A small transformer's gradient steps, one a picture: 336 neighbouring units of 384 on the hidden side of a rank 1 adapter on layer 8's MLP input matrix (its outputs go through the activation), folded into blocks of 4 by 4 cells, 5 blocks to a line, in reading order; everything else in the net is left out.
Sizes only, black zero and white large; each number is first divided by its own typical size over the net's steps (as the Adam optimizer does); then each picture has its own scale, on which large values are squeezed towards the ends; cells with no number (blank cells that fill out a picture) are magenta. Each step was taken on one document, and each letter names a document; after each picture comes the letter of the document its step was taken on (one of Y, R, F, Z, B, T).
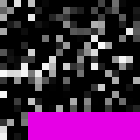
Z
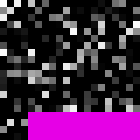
Z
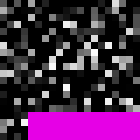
Z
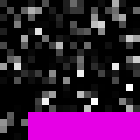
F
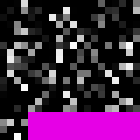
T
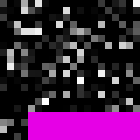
T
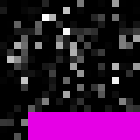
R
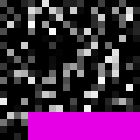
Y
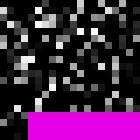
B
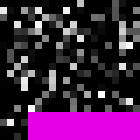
R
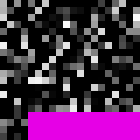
Z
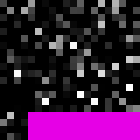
F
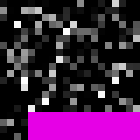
R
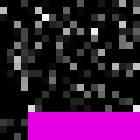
R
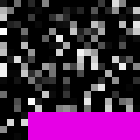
Z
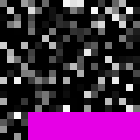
Y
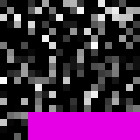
Y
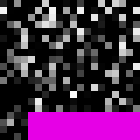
B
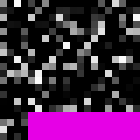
Z
